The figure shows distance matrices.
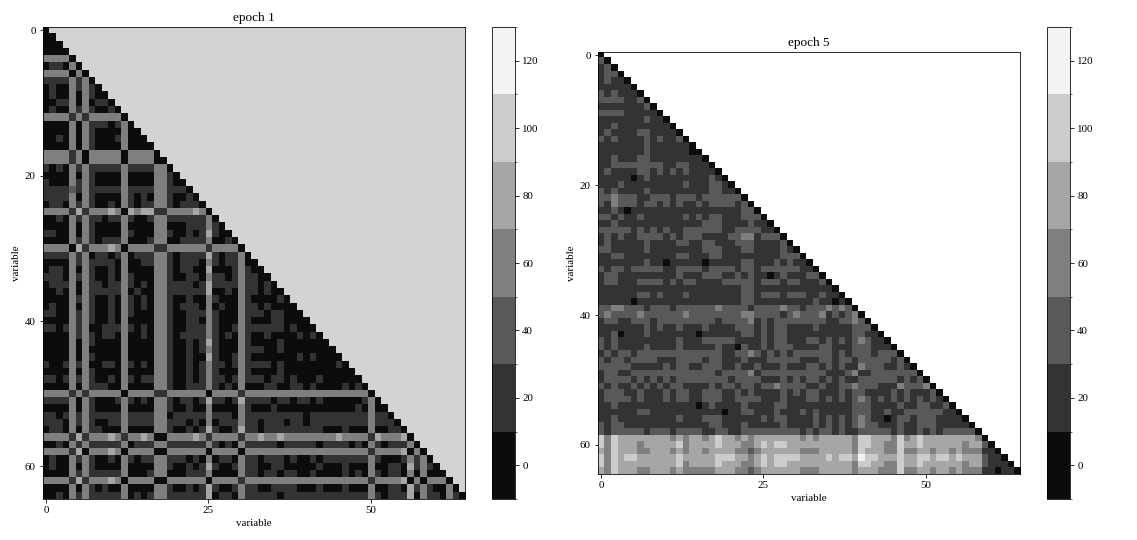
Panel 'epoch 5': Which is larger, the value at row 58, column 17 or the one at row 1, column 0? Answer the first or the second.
the second
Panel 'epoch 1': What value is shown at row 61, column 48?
20
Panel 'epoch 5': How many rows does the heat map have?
65
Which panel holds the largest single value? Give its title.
epoch 5
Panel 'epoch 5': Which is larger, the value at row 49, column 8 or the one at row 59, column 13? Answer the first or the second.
the second
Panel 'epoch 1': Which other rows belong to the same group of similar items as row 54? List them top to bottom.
0, 1, 2, 3, 5, 7, 8, 9, 10, 11, 13, 14, 15, 16, 19, 20, 21, 22, 23, 24, 26, 27, 28, 29, 31, 32, 33, 34, 35, 36, 37, 38, 39, 40, 41, 42, 43, 44, 45, 46, 47, 48, 49, 51, 52, 53, 55, 57, 59, 60, 61, 63, 64
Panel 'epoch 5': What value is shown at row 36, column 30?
20
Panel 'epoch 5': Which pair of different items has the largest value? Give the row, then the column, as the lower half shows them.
62, 40
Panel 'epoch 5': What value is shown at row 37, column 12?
20
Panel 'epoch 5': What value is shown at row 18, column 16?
20
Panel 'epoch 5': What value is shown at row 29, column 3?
20
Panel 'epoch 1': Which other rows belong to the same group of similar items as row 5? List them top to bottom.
0, 1, 2, 3, 7, 8, 9, 10, 11, 13, 14, 15, 16, 19, 20, 21, 22, 23, 24, 26, 27, 28, 29, 31, 32, 33, 34, 35, 36, 37, 38, 39, 40, 41, 42, 43, 44, 45, 46, 47, 48, 49, 51, 52, 53, 54, 55, 57, 59, 60, 61, 63, 64
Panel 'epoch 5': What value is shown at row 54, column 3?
20
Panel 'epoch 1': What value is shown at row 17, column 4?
20
